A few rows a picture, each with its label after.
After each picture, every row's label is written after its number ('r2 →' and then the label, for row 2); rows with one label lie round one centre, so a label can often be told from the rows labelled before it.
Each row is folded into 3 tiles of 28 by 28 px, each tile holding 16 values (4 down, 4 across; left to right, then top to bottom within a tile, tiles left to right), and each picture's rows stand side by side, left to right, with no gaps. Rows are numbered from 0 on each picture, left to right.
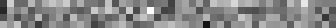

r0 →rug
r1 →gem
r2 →rug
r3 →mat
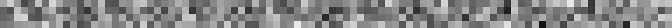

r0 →mat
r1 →mat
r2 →mat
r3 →mat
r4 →mat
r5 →gem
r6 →rug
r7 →rug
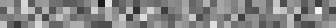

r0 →gem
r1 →gem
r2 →mat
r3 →gem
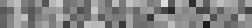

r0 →mat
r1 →rug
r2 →rug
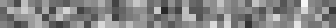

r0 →gem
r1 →mat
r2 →mat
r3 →mat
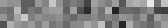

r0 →mat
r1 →rug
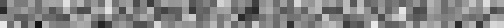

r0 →rug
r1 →gem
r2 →mat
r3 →rug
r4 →gem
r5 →rug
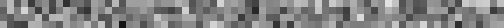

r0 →gem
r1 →rug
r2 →mat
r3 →rug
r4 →mat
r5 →rug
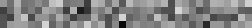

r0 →mat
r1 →rug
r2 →rug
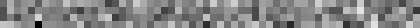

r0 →rug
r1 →mat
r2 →rug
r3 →rug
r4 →gem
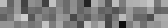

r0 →mat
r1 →rug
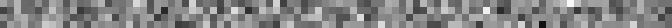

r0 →mat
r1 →mat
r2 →gem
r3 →gem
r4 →mat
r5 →gem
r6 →rug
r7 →mat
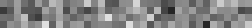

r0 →mat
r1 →mat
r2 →rug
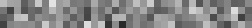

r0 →mat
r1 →rug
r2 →gem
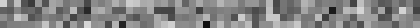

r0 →mat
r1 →rug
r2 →rug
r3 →mat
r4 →gem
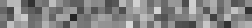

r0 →mat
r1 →mat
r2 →gem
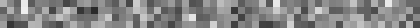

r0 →gem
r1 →mat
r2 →mat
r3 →gem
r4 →mat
